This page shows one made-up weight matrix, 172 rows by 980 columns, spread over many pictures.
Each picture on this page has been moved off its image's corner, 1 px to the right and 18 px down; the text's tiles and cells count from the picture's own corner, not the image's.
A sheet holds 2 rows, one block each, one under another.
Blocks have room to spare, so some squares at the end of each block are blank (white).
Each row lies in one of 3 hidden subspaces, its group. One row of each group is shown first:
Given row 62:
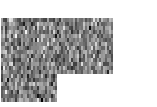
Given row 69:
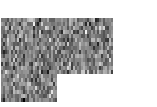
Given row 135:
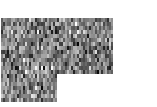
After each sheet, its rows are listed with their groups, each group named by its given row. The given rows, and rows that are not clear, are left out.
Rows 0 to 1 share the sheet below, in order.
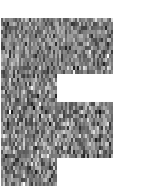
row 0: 135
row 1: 69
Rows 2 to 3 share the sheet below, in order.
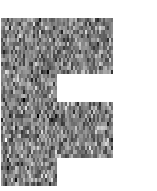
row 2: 69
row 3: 62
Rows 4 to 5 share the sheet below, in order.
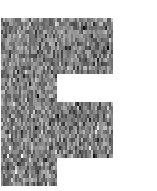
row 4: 135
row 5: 62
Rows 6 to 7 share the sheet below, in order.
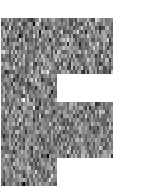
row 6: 69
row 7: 69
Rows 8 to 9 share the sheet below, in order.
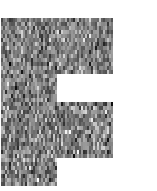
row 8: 62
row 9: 135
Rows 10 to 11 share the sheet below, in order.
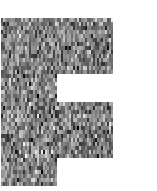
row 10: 135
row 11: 135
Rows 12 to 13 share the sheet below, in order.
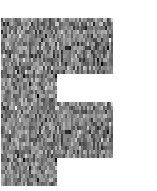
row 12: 135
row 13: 135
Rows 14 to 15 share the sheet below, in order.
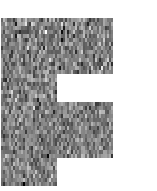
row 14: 62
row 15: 69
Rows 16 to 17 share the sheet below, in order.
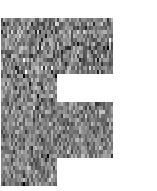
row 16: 135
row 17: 69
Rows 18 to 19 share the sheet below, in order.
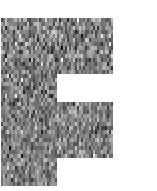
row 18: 62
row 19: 62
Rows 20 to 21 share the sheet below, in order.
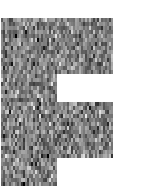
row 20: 62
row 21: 69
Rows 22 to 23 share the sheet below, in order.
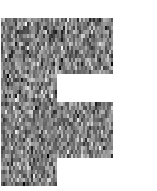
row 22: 62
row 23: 69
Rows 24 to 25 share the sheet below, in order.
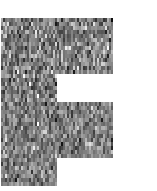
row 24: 135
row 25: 62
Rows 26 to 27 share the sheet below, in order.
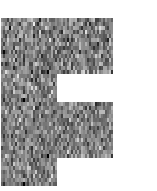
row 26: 69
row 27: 69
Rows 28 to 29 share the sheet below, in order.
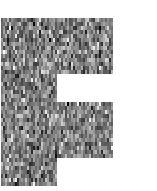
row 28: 69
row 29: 62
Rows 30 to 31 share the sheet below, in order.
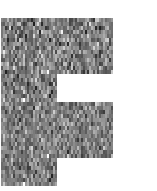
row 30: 69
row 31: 69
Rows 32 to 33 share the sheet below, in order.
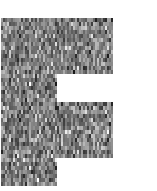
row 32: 135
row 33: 135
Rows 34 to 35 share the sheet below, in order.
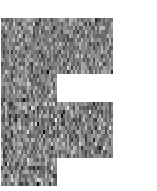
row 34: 69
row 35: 62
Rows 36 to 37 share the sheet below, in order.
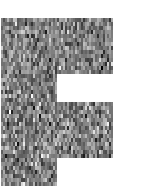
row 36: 62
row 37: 69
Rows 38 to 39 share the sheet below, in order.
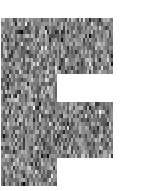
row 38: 62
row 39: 69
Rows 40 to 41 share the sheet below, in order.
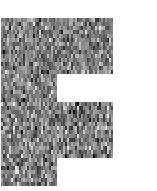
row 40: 69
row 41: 62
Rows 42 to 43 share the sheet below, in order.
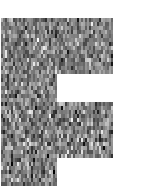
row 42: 62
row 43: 69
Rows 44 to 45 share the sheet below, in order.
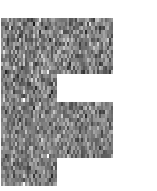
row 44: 69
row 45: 69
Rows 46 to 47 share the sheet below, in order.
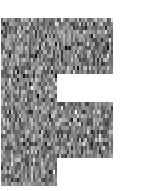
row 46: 135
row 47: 69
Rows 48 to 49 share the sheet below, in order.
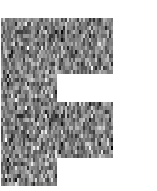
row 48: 62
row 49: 62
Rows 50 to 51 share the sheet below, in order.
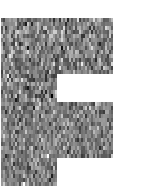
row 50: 62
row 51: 69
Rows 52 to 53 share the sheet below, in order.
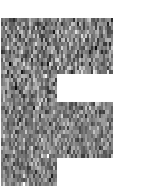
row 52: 62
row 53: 69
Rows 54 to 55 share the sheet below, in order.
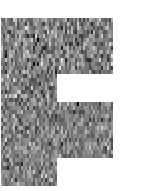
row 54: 62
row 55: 62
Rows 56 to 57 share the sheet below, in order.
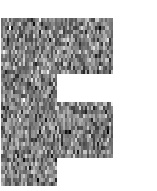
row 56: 69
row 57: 135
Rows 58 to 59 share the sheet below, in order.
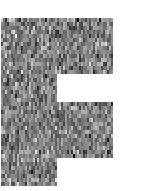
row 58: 62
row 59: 135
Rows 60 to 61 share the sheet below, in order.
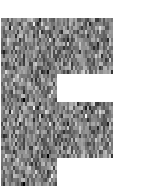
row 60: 69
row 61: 69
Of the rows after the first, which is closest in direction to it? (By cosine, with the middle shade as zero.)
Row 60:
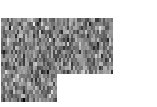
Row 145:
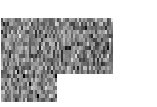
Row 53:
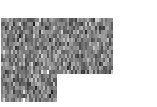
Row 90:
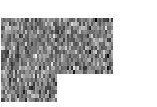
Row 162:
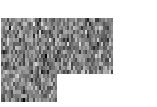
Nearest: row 162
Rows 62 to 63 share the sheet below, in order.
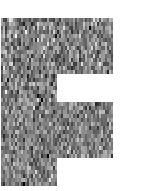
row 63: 69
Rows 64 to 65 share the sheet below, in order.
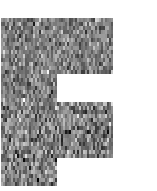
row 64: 69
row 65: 135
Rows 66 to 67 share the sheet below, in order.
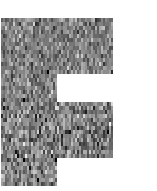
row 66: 69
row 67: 135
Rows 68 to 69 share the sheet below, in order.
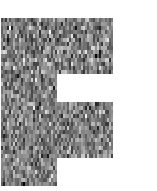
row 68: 69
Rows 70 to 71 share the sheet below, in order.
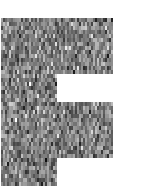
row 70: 135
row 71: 62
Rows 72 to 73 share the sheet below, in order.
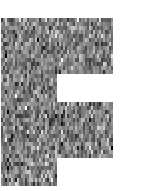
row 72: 62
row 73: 62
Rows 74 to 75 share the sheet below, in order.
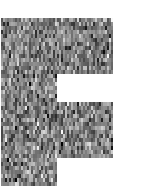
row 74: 135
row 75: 62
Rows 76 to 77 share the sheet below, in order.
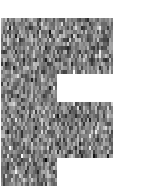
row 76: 69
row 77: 62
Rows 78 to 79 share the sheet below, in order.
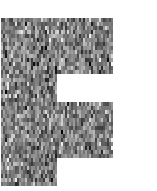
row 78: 62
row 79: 62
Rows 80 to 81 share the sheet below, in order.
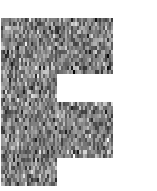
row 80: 135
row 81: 135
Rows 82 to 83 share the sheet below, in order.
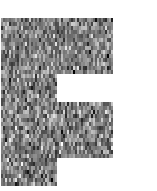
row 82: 135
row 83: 62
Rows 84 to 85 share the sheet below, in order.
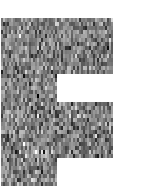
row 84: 135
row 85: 135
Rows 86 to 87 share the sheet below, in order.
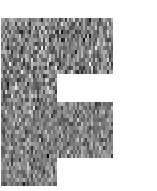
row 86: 62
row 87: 69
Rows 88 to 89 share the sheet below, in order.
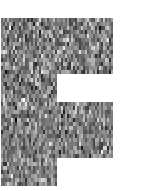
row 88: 69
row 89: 62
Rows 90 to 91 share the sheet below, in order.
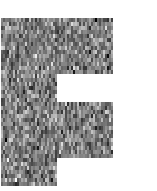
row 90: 135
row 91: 62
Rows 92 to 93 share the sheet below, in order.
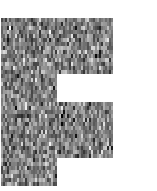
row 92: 69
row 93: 62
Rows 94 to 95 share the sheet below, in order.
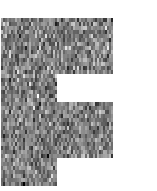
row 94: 135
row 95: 69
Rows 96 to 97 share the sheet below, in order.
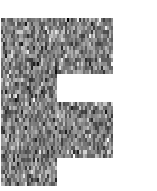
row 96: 62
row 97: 135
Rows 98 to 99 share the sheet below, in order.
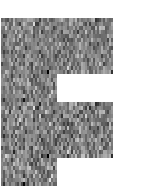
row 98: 69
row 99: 69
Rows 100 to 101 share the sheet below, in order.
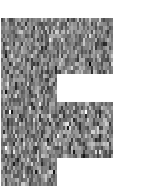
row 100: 62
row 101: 69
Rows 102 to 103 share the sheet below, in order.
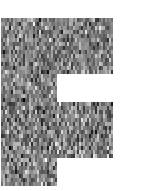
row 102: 69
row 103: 62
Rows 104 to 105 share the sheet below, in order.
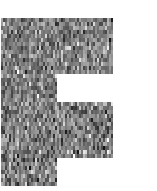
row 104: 135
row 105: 135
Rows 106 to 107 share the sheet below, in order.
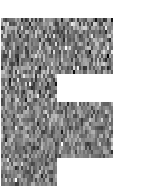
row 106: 135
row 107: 62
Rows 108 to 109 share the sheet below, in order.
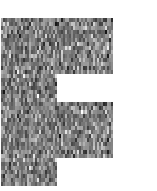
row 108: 135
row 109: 135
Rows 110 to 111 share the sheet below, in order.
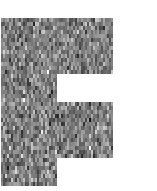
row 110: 69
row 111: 62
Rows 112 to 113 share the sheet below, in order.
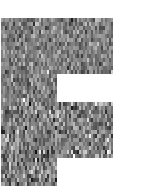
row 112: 69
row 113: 135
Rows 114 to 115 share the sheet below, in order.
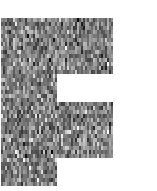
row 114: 62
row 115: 135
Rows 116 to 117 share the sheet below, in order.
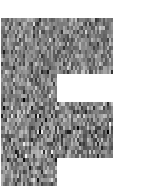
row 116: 69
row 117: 135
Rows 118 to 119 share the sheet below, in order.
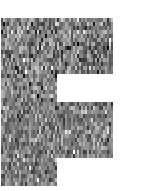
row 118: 135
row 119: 135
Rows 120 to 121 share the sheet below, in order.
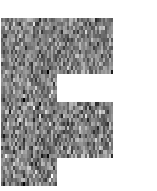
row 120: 69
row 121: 69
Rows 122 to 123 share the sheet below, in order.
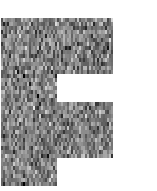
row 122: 135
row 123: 69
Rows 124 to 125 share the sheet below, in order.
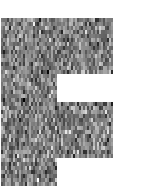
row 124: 69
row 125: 135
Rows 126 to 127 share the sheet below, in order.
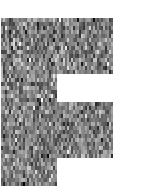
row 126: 62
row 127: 69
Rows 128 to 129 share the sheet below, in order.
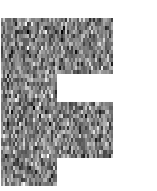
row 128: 62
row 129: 69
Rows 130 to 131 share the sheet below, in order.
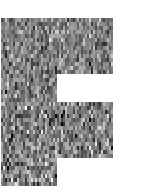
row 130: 62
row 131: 62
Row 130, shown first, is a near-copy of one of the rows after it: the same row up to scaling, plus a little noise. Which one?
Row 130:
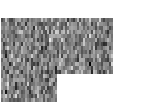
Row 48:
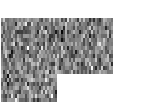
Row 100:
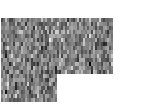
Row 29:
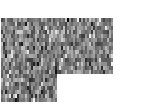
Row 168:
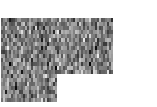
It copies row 100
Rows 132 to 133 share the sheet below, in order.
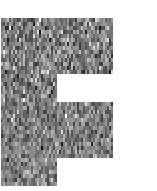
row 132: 69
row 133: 62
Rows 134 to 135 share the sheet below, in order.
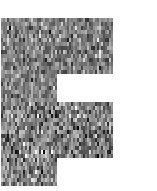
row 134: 69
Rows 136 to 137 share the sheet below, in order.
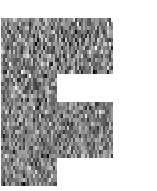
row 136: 62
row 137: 69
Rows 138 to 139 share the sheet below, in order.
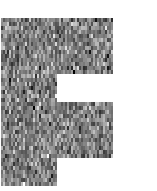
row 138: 135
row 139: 69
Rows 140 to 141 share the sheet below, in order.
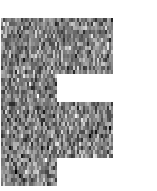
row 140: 135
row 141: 62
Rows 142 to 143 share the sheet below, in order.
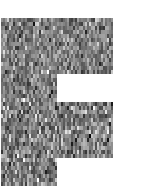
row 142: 69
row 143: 135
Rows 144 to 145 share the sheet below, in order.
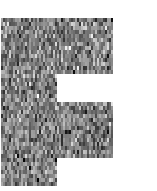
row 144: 135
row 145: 135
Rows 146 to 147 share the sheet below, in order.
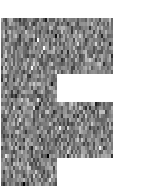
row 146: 62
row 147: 69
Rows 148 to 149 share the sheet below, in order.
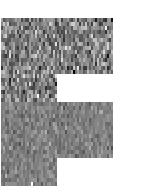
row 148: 135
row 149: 62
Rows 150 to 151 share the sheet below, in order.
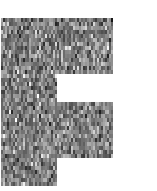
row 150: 135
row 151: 69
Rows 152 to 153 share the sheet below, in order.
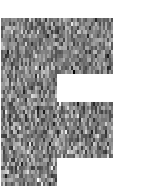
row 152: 135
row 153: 62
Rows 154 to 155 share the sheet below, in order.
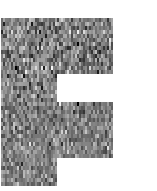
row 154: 135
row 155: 62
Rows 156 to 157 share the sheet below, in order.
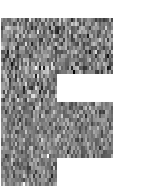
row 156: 135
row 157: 69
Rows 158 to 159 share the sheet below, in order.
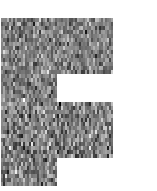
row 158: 69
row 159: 62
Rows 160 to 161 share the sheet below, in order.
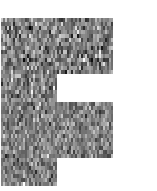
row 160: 69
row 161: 69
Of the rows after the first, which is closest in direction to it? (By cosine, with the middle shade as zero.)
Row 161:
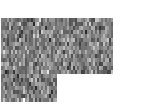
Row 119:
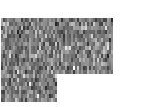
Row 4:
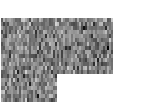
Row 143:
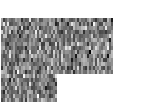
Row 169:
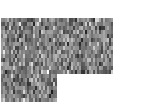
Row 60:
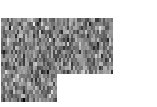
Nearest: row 169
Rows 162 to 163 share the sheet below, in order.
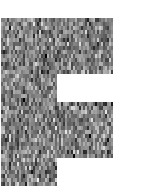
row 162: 69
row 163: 135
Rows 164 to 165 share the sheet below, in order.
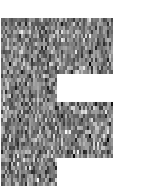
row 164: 62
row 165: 135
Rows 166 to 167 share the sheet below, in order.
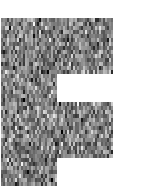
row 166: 69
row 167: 62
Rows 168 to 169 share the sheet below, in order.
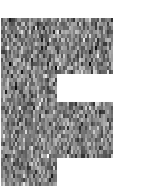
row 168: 62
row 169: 69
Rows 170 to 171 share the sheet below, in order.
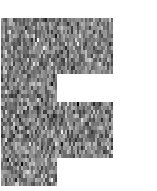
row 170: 62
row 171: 62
